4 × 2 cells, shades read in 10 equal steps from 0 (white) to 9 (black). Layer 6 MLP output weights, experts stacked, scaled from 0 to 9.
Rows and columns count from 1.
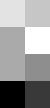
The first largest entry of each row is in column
2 1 2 1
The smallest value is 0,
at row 2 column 2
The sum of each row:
3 3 7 16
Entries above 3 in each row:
0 0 1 2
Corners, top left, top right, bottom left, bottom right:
1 2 9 7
